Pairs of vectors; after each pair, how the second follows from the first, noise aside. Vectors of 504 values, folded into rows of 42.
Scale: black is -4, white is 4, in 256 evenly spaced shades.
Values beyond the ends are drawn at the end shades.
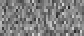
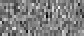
shuffled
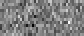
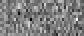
shuffled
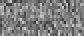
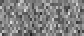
shuffled
